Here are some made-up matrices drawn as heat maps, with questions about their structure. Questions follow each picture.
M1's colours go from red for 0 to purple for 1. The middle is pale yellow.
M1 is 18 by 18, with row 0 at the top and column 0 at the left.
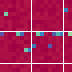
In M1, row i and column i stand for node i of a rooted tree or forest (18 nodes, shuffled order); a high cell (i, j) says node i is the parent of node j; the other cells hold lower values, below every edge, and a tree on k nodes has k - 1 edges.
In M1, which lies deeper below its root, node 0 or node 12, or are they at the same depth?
node 0
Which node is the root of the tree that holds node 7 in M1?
11
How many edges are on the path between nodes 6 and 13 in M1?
4
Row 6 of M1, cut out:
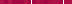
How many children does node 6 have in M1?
0
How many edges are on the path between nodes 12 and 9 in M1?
3
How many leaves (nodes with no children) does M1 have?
13
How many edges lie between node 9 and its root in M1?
2
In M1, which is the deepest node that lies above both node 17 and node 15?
8
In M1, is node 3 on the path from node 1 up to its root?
yes
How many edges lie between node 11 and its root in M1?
0
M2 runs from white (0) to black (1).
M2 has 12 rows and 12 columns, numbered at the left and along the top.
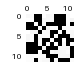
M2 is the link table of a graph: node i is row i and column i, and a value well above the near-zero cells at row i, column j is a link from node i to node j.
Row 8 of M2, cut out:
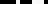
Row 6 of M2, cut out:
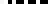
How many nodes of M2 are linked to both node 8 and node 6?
4
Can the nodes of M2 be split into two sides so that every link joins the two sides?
no
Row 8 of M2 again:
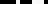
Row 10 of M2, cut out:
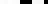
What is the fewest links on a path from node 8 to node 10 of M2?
2
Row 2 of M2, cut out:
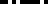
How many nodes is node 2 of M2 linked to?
9
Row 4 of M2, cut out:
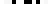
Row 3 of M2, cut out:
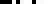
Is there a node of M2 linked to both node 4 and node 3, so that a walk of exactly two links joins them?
no
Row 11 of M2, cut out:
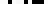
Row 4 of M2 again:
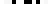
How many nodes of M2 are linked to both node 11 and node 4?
2
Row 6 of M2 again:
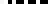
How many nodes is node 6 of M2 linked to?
7
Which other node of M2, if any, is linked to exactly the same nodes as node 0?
node 1
